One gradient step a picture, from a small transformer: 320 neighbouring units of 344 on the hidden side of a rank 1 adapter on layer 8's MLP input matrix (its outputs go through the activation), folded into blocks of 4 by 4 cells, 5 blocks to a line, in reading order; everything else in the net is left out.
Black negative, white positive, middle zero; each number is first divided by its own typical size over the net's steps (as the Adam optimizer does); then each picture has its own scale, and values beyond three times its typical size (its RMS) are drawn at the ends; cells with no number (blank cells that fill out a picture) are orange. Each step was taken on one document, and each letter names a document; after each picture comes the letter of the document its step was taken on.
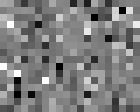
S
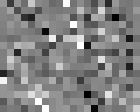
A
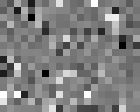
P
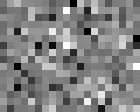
S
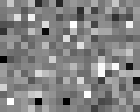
A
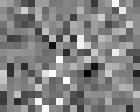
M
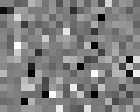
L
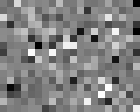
S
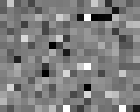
P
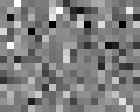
L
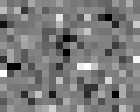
P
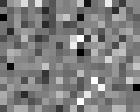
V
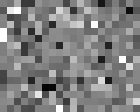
L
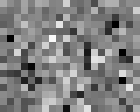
M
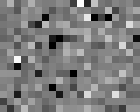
P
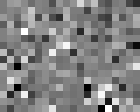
S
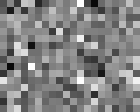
V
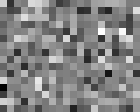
M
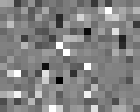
P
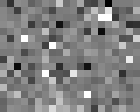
P
